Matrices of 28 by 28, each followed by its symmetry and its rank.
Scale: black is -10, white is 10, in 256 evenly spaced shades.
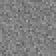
antisymmetric, full rank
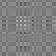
symmetric, rank one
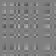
symmetric, rank one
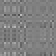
neither, rank two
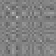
symmetric, rank three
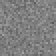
antisymmetric, full rank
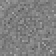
symmetric, full rank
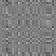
neither, rank two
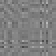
antisymmetric, rank two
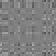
antisymmetric, rank two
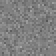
antisymmetric, full rank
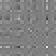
symmetric, rank three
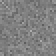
symmetric, full rank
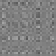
antisymmetric, rank two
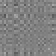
symmetric, rank three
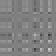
symmetric, rank one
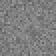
symmetric, full rank
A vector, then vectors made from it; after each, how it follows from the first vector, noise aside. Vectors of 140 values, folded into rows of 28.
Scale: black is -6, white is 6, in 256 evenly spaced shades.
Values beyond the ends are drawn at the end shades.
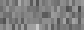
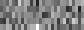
scaled up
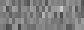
wrapped around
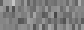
wrapped around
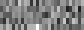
scaled up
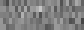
wrapped around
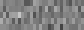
wrapped around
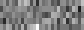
scaled up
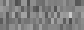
wrapped around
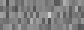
wrapped around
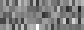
scaled up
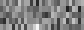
scaled up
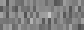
wrapped around
